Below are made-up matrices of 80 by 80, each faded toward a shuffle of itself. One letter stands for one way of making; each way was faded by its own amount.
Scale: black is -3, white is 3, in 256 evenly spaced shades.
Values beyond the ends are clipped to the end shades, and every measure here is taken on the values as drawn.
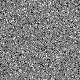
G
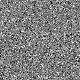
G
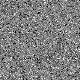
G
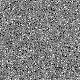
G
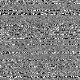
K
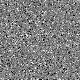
G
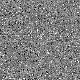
G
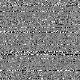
K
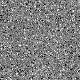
G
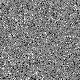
G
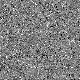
G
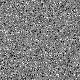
G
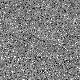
G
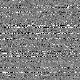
K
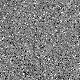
G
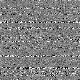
K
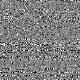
K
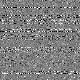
K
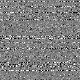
K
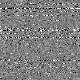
K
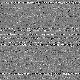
K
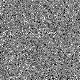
G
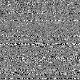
K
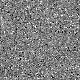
G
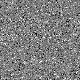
G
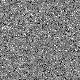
G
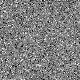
G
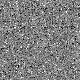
G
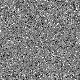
G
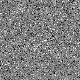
G
